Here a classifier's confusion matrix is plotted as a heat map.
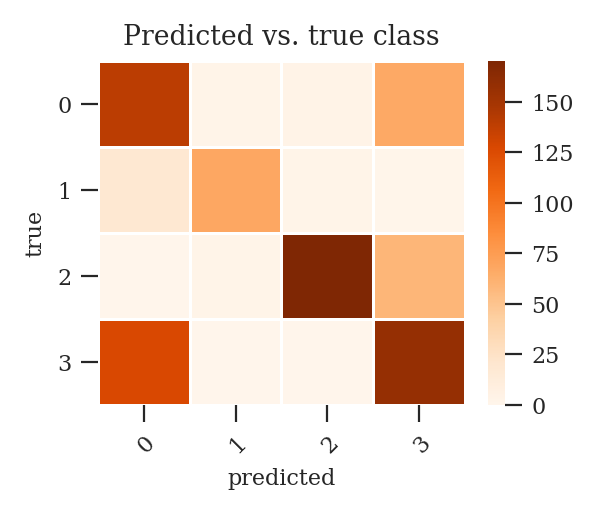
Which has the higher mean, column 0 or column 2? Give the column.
0
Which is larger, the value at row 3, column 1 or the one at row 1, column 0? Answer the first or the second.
the second
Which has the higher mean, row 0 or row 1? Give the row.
0
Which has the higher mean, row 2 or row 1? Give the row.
2
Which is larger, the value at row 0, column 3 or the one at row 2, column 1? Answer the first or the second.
the first
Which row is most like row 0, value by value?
3
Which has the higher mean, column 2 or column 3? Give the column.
3
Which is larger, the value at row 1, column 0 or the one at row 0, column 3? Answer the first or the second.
the second
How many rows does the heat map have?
4
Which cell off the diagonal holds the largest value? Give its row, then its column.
3, 0
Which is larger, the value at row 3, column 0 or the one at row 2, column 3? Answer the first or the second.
the first
